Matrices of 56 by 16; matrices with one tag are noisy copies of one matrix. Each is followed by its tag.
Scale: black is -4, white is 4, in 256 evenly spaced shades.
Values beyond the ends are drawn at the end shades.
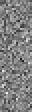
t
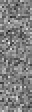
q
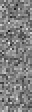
q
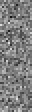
q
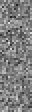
q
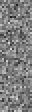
q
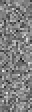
t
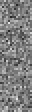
q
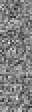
q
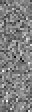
t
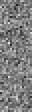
q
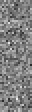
q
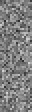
t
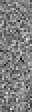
t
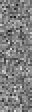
q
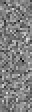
t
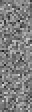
t
